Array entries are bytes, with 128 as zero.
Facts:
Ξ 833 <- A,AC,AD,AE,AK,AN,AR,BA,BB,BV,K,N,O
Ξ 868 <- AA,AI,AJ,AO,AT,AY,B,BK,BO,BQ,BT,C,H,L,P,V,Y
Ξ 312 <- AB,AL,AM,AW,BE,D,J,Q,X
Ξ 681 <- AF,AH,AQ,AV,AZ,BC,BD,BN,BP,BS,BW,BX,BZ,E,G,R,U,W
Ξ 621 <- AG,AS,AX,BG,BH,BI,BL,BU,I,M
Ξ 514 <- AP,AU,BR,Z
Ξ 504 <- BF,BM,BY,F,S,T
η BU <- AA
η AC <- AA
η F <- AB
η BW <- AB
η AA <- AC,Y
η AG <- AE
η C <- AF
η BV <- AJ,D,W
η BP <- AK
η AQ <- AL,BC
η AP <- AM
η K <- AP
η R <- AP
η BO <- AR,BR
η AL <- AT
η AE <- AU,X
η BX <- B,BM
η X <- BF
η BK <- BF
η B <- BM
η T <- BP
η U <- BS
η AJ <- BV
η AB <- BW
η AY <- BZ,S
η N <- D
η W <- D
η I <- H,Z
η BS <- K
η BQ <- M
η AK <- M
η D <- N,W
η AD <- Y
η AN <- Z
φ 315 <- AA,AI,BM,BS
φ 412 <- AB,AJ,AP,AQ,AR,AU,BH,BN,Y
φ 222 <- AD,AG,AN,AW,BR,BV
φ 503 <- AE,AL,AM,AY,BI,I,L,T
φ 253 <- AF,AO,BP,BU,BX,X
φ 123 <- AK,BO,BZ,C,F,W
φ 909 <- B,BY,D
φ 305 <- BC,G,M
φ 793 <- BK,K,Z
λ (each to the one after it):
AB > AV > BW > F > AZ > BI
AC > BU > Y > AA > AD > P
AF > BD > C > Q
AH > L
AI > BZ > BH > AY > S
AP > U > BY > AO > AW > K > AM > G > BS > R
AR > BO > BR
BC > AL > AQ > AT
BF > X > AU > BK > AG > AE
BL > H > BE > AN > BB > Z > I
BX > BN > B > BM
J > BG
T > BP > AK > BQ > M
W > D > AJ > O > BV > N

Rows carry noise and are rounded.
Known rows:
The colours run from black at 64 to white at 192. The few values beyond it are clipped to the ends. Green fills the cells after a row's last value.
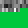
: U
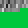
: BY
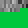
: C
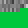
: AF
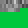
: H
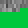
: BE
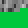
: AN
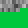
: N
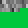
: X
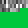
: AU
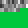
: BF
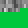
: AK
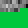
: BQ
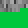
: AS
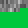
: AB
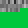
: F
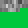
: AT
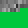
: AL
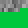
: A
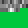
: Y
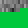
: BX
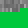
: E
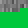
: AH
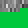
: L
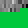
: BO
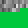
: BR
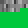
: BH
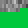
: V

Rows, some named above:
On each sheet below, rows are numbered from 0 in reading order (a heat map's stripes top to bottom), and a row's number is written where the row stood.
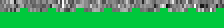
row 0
I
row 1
BP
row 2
AE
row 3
AT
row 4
AT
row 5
AD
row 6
BF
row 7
U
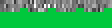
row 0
BH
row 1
AU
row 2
L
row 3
AC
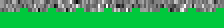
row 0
AA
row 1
AY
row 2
BK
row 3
AM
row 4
U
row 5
BZ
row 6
AP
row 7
AO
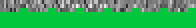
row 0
BU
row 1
BI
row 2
AG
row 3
AG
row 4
AN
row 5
J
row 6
G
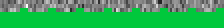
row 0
BM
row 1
S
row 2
AJ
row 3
F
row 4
AK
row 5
B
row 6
AR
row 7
AT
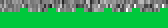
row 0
AW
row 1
W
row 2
D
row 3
M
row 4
K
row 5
R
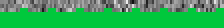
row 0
S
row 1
AQ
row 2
Z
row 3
AI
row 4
BK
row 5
BC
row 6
BV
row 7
T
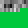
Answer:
BS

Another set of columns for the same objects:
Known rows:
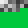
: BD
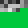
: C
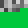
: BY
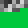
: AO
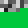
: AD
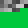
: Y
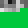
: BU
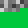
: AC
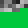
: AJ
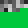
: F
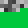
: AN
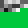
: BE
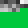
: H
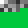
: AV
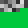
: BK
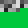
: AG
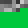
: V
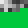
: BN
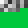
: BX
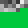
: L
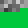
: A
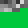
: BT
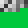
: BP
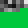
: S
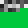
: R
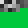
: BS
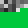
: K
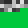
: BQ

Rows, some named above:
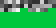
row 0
AW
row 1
AA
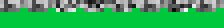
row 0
AE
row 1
AE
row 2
D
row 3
AY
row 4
BR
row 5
AE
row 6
AM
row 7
AE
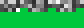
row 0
Z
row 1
AT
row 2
BC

